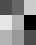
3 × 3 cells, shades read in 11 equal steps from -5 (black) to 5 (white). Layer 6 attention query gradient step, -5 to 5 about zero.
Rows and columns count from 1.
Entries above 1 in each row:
1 2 1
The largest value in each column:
4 2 3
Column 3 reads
3 -5 -2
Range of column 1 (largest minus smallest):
6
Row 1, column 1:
-2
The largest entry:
4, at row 2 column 1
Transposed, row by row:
-2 4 2 / -1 2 1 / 3 -5 -2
